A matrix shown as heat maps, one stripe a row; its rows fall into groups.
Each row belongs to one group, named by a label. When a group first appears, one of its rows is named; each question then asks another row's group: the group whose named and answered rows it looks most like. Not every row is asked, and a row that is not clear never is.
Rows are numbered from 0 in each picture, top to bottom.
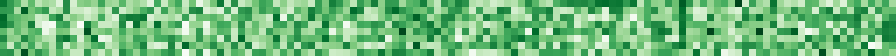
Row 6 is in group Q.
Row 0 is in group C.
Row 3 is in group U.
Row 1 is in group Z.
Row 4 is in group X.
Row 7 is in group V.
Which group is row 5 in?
U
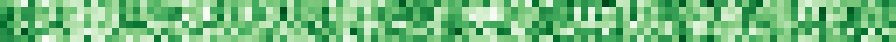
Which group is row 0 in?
X
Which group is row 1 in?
V
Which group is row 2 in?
V
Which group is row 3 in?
Q
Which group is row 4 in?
Z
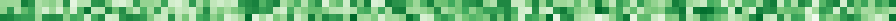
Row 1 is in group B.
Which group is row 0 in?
Z
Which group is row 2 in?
Q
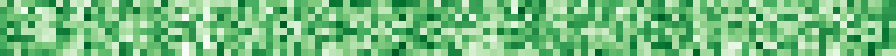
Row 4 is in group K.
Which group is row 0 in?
Z
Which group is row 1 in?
U
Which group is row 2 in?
X
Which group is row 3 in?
C
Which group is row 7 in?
V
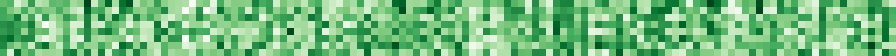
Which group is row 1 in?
X
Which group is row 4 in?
K
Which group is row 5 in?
C
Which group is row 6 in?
V
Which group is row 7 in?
K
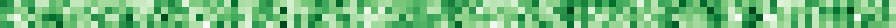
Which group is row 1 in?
C
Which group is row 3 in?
V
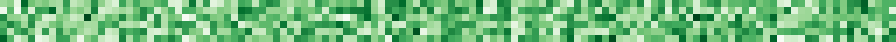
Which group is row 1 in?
Z
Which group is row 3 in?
C
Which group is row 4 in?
Q
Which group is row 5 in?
U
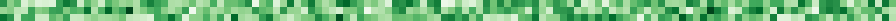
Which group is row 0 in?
K
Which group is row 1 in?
B
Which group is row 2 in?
C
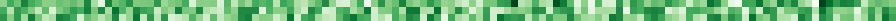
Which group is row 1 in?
K
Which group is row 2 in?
K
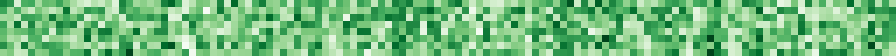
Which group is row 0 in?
V
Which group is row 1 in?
X
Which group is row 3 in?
K
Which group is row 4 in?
K
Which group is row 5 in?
X
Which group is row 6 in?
V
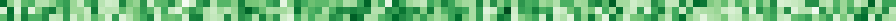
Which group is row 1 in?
Z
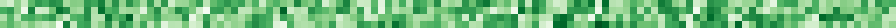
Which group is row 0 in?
X
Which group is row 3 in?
B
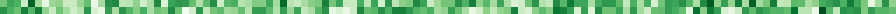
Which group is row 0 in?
C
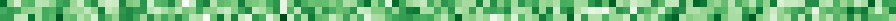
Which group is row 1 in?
Q
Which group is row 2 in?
V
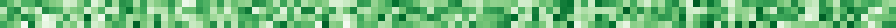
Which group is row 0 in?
V
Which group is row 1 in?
Q
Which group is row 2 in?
B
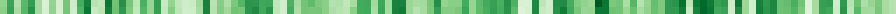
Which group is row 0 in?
B
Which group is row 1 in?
B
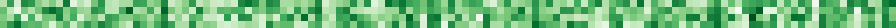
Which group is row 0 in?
Z
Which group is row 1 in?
X
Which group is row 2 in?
K
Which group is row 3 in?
K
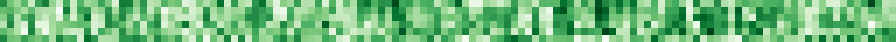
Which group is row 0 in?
V
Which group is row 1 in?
B
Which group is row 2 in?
B
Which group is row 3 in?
B
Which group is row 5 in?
U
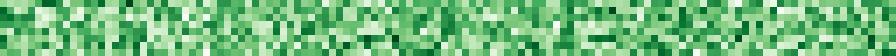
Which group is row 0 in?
X
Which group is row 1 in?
U
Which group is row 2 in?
C
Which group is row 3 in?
Q
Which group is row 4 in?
Q
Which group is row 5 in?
U
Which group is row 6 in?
K
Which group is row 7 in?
X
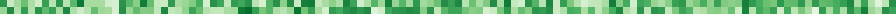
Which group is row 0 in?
Q
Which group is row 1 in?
Z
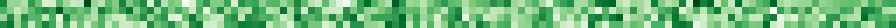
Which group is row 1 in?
V
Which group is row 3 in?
Z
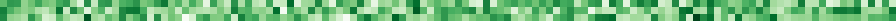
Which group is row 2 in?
U
